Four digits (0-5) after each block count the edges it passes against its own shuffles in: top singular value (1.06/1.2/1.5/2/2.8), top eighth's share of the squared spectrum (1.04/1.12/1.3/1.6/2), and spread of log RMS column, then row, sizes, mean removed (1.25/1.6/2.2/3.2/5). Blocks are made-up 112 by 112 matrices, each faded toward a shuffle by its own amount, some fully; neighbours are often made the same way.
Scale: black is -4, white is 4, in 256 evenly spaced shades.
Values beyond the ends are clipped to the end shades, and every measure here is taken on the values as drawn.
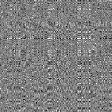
5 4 3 3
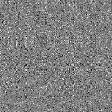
4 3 2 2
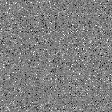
3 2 1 1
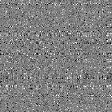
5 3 2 3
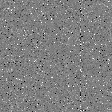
3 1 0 0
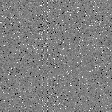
3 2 1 0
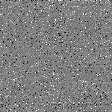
3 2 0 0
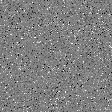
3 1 0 0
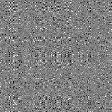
5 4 3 3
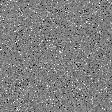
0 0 0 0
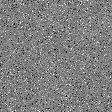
0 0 0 0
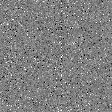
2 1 1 0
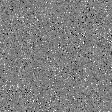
0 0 1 0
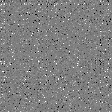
3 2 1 1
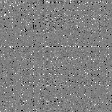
4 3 2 2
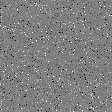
1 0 0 0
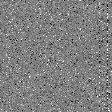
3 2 2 0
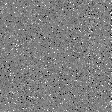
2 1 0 0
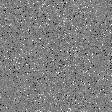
0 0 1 0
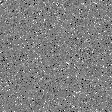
0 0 0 0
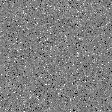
1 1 1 0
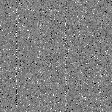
2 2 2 0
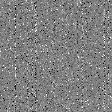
2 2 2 0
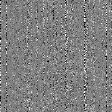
2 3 4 0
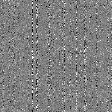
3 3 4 0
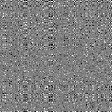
5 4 3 3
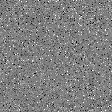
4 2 0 1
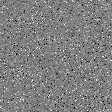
2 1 0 0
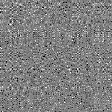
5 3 2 2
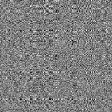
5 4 3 3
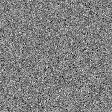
2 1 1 0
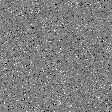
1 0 0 0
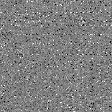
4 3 1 2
